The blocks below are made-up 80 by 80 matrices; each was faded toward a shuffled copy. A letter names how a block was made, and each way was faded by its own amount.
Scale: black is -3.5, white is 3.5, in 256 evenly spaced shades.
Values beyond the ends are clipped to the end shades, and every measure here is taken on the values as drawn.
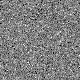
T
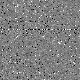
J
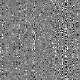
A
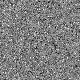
T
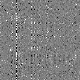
A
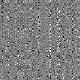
A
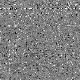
J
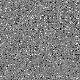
J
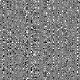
A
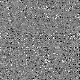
J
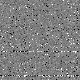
J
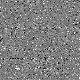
J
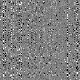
A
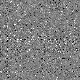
J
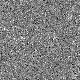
T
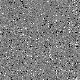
J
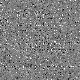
J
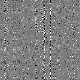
A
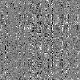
A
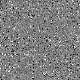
J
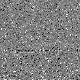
J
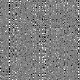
A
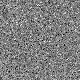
T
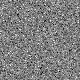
T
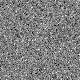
T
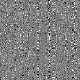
A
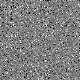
J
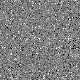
J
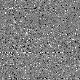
J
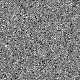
T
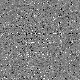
J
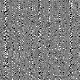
A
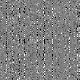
A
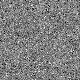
T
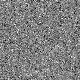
T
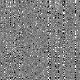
A
